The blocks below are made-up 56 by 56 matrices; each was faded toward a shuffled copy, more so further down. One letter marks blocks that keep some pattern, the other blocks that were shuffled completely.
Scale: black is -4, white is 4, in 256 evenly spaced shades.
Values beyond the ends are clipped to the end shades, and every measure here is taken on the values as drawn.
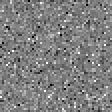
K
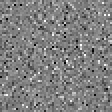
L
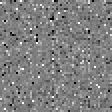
L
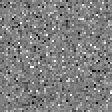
K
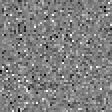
L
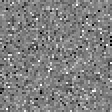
K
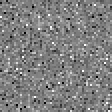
K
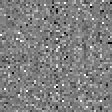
L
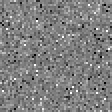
K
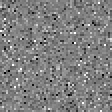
K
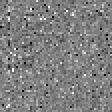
L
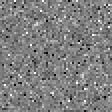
K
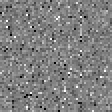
L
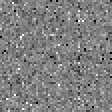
L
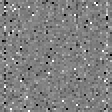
L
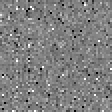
L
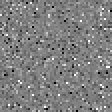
L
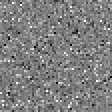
K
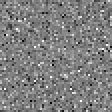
K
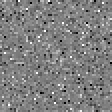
K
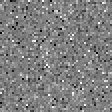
K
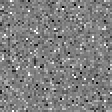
K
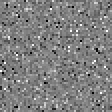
K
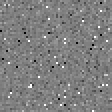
K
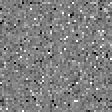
L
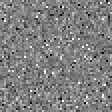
L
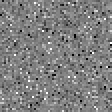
L
